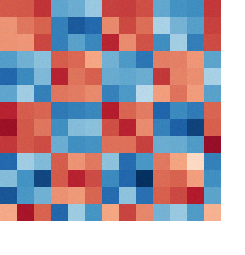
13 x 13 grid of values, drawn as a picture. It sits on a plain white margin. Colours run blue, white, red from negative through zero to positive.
The histogram has two humps. The field is checkered. No row or column stands out. On average the colour sits 50% of the way up the scale. No overall slope runs across the table. Neither half mirrors the other.
